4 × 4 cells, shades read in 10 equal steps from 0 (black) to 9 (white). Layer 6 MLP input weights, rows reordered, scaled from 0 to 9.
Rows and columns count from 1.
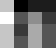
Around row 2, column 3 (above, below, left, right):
1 6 3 2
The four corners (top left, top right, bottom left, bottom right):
7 1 7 3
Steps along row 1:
down up same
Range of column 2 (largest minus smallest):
3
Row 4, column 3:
6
